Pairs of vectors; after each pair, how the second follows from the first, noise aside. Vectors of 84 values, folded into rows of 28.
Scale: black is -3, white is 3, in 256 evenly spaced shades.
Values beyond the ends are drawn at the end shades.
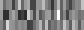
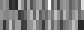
wrapped around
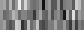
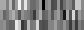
copied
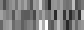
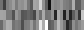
copied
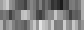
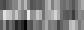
wrapped around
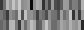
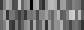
sign-scrambled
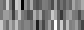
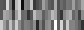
copied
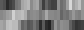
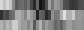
wrapped around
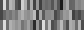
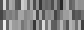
copied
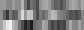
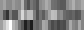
copied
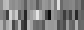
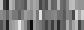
wrapped around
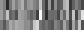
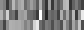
copied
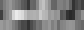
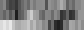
wrapped around
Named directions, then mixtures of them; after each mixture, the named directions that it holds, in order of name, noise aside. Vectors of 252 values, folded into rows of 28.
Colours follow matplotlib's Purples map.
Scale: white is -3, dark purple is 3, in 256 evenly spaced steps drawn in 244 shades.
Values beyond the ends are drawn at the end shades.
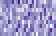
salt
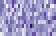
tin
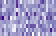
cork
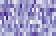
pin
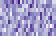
salt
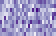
pin, salt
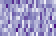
salt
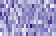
cork, pin, tin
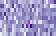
cork, pin, tin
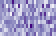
salt, tin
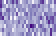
cork, tin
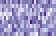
cork, pin, salt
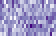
cork, tin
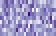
pin, salt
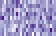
cork, salt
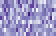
pin, salt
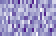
pin, salt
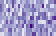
tin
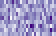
cork, salt, tin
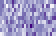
tin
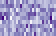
cork, pin, salt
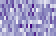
pin, salt, tin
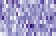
cork, tin
